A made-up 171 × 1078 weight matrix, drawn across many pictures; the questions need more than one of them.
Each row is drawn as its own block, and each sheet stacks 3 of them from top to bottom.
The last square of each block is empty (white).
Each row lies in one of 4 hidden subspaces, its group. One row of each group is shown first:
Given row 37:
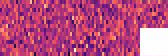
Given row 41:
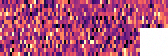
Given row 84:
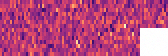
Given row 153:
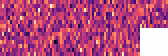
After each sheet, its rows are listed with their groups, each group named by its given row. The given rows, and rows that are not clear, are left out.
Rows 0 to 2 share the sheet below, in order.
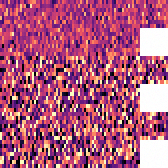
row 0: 41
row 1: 37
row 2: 41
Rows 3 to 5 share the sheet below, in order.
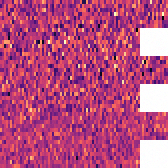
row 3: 84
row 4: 153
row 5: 41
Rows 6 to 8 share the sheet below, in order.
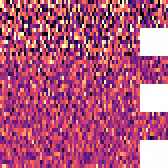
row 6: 153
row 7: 153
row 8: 153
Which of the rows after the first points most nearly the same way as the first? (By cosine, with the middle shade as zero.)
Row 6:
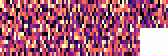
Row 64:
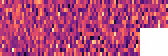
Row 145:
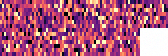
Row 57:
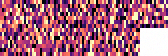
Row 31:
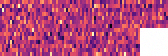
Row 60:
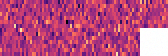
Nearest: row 31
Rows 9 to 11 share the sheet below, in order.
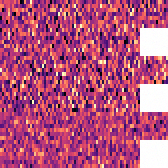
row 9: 84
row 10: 84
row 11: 37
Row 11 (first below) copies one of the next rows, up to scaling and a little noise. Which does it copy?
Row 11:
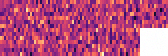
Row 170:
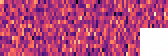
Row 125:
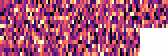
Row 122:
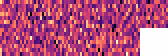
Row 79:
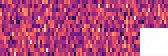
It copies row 125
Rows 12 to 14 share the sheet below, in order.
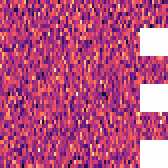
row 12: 153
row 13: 37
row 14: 37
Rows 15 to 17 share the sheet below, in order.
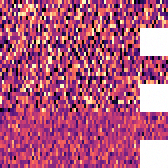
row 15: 84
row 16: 153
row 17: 37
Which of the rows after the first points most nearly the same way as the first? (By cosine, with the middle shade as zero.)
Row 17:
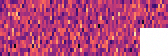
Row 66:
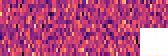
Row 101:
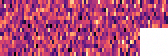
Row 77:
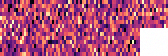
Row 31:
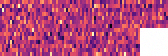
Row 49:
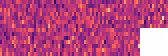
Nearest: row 101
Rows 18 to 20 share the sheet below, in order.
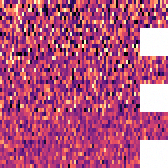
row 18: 153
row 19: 41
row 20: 37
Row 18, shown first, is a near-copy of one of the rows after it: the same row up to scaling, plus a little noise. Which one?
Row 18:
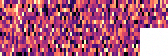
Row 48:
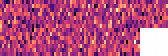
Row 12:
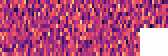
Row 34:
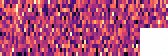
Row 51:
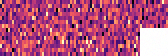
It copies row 34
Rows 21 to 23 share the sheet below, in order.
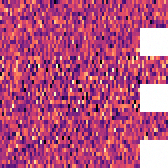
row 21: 41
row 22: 153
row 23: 37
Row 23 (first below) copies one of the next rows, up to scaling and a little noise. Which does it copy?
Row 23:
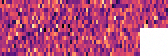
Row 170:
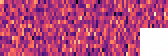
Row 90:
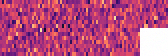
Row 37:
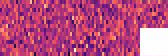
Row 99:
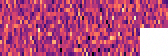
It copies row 90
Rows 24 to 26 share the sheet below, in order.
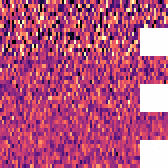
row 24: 37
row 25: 84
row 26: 153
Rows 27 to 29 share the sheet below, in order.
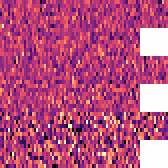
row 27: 37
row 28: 84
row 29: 37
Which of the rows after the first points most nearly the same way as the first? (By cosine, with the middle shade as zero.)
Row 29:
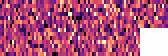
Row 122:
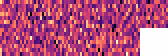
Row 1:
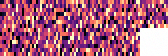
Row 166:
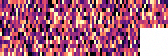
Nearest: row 1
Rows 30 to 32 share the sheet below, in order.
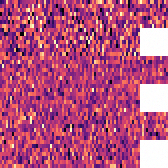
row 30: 37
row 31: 153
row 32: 41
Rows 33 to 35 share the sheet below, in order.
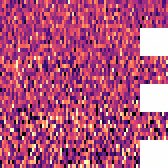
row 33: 41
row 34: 153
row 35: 37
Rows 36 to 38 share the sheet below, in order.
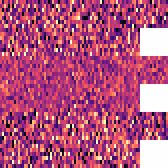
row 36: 153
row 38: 41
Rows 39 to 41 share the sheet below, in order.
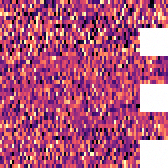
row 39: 41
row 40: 41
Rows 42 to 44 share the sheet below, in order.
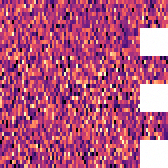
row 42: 41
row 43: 153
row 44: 41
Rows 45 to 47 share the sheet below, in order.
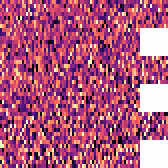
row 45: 84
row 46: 153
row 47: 84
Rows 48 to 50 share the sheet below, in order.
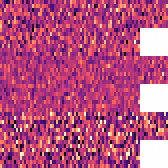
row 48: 153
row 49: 37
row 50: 84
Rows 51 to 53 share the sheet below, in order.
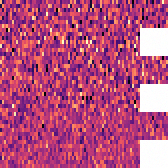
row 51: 153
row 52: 153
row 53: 41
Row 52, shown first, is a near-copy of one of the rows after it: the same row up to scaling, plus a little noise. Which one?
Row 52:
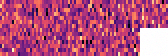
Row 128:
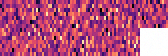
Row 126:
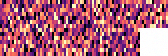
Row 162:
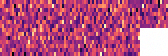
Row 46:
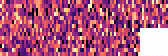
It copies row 46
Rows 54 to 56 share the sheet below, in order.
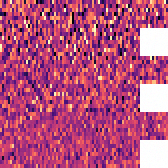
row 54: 41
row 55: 153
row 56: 41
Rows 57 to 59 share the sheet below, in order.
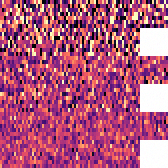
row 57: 153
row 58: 37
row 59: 84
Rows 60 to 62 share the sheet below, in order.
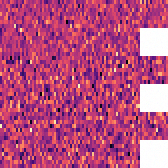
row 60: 84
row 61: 41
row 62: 84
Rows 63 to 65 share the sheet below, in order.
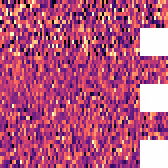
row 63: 41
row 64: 153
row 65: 41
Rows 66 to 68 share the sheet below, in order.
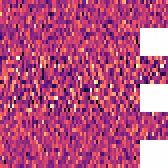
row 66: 84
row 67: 37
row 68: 153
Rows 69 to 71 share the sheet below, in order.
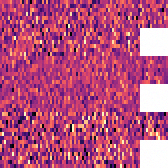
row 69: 37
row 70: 41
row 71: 41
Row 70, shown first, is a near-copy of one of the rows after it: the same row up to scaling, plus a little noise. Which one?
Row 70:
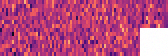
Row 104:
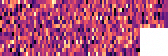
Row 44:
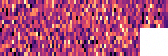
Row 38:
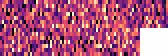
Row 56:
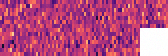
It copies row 44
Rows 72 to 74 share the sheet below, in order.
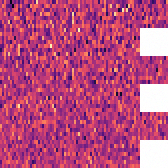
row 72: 41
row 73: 41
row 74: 84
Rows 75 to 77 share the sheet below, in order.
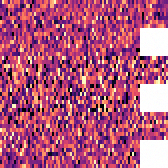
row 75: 41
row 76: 153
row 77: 84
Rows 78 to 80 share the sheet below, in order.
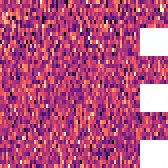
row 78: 37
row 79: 37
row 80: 37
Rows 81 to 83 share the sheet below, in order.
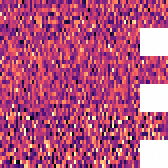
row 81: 84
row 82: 153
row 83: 41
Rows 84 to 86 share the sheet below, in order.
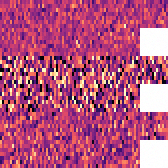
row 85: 41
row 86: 41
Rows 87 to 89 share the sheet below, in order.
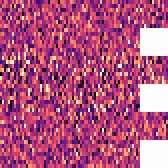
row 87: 153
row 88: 41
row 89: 84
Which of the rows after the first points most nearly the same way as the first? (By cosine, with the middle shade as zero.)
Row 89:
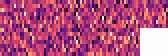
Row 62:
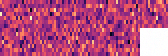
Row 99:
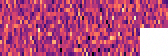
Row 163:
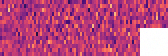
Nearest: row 99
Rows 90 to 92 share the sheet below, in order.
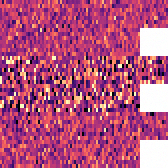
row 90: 37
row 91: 41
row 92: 153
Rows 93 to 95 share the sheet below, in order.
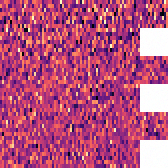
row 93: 84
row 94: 37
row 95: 41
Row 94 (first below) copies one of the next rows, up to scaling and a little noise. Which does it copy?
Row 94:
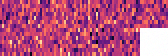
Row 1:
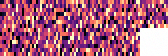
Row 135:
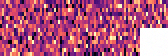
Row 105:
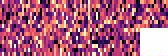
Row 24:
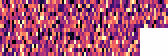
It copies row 105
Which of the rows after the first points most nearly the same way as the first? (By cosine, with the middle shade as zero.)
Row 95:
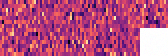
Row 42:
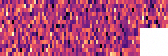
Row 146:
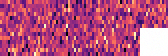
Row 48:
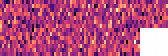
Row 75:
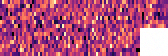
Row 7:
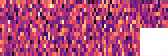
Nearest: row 42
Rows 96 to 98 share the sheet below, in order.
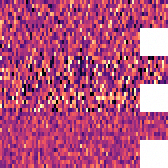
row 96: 153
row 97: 37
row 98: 153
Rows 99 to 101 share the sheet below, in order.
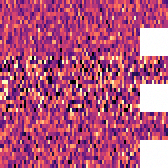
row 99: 37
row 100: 37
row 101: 37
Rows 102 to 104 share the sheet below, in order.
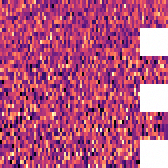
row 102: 41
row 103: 37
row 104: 41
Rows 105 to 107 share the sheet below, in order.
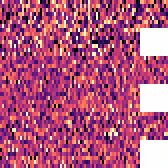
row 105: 37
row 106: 84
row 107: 37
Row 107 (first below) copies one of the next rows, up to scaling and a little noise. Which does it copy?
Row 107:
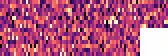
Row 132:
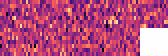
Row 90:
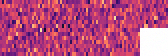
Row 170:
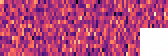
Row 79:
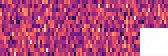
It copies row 132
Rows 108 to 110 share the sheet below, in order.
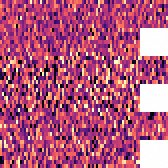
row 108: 84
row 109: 84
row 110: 41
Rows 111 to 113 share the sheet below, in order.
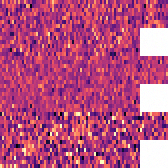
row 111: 41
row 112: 153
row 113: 37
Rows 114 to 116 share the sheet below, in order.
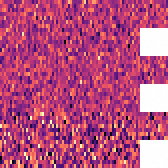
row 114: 84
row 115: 37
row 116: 41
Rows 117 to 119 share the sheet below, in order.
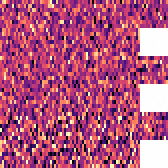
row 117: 153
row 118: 37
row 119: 84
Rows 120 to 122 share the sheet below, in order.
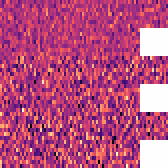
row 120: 153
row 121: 84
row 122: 37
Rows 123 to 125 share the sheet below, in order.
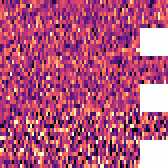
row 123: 41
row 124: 37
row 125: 37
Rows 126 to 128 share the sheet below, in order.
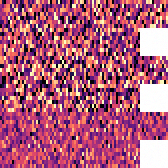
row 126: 153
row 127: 84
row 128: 153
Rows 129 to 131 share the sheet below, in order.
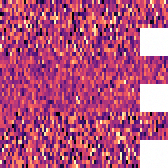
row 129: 41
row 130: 84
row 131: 84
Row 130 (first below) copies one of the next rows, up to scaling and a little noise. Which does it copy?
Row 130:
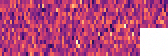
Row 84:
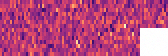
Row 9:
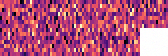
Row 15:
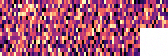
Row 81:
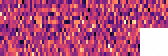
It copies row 84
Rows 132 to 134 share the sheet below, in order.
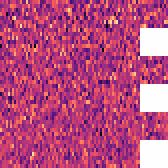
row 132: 37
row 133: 37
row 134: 41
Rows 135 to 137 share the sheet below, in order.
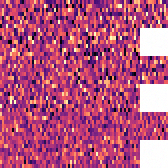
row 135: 37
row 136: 37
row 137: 37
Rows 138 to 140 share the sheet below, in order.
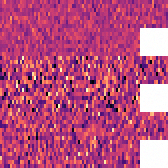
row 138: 153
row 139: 84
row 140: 41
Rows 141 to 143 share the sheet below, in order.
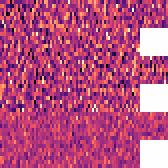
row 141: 41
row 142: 84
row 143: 41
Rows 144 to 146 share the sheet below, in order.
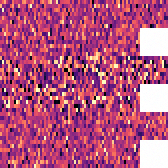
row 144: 153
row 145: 37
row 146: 37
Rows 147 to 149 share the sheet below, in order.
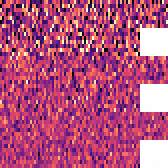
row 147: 153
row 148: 41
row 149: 37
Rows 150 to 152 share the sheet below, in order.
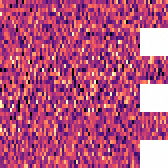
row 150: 84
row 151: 41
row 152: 84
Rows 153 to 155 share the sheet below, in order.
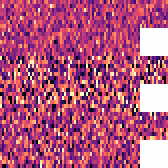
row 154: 37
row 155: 153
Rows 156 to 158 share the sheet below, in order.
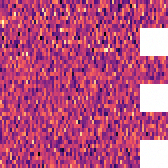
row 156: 84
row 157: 41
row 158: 153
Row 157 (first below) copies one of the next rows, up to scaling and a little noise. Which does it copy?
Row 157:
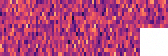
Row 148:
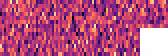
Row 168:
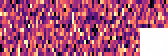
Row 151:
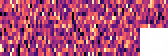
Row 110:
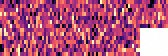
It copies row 148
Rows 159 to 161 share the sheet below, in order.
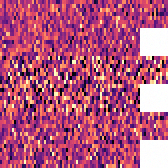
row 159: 84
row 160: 153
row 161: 37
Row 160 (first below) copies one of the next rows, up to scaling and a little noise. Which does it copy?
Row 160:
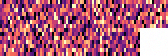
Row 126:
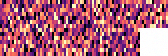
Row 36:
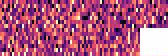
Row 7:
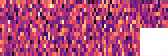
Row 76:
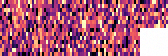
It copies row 126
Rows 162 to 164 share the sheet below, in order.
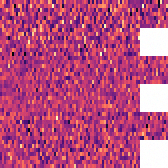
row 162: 153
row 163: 84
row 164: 37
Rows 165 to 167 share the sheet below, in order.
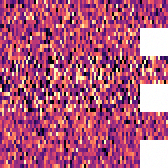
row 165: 41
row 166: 153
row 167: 37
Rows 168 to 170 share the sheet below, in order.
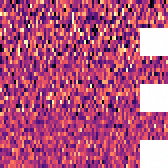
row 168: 41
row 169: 84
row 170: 37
